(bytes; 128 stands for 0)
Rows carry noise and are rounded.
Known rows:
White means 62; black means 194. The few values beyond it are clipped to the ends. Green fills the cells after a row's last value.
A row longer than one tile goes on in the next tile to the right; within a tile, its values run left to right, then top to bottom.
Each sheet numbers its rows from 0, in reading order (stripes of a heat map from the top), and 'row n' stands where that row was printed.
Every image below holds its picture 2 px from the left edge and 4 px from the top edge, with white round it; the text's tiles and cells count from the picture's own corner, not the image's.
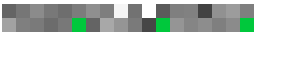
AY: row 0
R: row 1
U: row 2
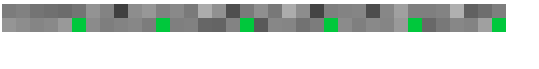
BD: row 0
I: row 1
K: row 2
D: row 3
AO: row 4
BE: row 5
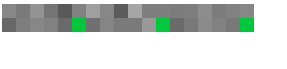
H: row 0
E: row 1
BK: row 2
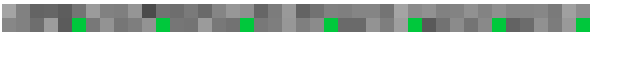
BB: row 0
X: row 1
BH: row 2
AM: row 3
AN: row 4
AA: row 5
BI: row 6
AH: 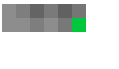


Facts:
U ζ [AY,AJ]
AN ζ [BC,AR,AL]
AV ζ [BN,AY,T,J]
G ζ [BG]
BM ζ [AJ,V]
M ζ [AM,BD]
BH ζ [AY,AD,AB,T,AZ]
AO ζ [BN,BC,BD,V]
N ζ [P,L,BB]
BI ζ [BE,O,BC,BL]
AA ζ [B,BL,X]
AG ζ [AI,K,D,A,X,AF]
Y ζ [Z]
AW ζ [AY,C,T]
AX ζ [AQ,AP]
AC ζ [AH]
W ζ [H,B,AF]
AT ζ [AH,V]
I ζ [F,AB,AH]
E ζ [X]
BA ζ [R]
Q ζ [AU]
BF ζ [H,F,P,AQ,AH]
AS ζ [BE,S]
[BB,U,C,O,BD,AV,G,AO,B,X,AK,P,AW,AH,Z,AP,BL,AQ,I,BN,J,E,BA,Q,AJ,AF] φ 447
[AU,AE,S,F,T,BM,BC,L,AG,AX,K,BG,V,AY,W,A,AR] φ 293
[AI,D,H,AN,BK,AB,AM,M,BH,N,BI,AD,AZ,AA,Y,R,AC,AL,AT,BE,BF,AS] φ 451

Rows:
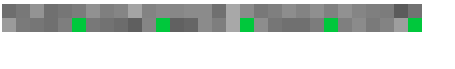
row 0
V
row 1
AG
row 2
AS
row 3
AE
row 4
BL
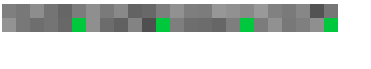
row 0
F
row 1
L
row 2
W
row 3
B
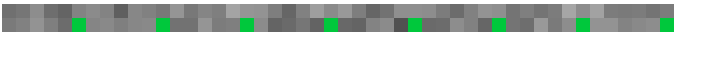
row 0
AB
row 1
AK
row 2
Y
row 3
AX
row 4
N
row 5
BF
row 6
M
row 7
Z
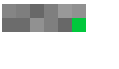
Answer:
AC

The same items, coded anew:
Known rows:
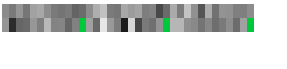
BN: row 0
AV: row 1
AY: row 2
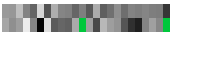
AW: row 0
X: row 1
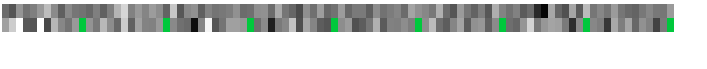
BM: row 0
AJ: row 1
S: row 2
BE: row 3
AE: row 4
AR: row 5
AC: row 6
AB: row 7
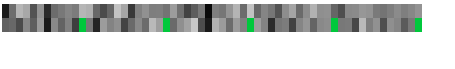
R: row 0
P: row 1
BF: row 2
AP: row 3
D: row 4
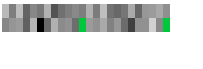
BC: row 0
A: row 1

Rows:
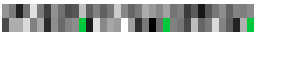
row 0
N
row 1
Y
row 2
I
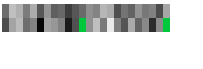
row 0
AN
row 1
BH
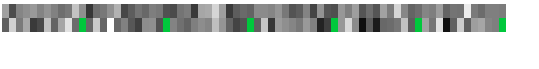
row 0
W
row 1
AA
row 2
AO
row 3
BI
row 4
AX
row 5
V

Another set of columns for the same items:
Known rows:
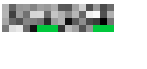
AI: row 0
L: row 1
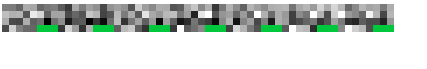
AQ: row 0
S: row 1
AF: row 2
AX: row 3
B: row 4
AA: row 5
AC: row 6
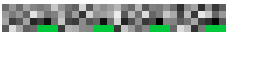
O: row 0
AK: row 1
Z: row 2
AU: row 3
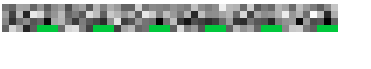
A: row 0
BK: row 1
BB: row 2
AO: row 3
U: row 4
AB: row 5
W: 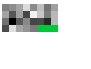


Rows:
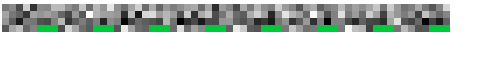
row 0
G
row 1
E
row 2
AG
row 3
BM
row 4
BE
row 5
AH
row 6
AT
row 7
BD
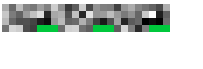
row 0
AL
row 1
Q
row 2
BC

